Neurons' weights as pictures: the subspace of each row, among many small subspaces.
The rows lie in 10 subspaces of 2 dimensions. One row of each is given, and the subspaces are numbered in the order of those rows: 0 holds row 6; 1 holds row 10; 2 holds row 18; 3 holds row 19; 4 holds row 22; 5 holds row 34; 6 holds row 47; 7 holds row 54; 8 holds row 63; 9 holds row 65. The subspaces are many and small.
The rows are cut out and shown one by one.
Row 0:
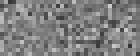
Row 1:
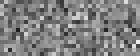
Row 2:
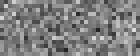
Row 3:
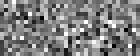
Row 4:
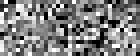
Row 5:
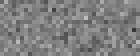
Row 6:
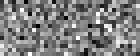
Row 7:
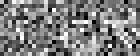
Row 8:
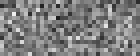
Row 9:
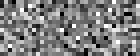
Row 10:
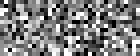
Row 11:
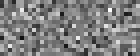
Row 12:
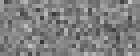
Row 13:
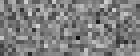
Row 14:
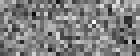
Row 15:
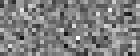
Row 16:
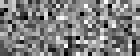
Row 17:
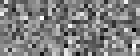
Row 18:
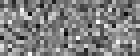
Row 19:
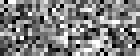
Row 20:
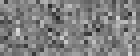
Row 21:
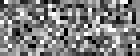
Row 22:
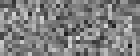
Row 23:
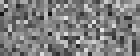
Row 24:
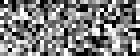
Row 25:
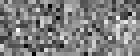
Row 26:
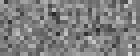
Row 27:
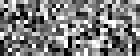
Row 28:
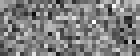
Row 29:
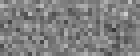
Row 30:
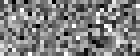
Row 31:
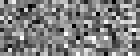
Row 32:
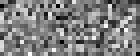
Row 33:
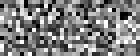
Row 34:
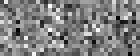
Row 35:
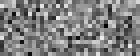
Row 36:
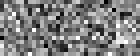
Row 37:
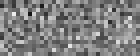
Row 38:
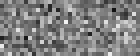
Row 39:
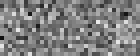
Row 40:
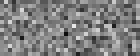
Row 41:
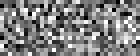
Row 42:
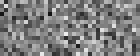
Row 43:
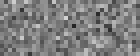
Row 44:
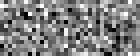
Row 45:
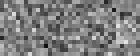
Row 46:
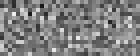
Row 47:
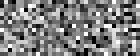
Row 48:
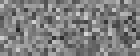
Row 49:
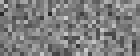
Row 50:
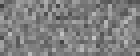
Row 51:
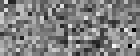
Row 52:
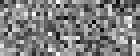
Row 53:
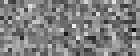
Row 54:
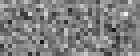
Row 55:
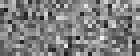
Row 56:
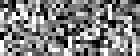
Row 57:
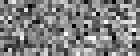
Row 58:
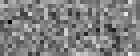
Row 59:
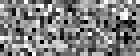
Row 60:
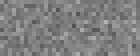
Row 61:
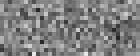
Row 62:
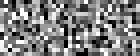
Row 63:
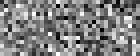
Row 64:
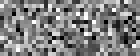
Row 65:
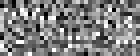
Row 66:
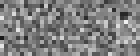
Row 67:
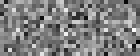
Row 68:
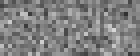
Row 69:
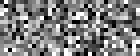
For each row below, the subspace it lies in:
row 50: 3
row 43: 0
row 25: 5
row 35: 4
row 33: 2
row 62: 9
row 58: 7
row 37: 9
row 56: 4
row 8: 4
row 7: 4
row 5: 3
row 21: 5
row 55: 1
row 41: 9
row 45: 0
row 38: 7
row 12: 5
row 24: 2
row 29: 7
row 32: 3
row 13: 0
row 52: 8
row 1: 1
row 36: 0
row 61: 5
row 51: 3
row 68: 7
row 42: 8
